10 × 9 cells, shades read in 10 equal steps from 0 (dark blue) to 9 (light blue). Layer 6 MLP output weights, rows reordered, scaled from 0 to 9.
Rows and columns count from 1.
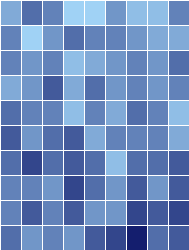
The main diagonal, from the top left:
7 9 5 7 5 5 4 6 2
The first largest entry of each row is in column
4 2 4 1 4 5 6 3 5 2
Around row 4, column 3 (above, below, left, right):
5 5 6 7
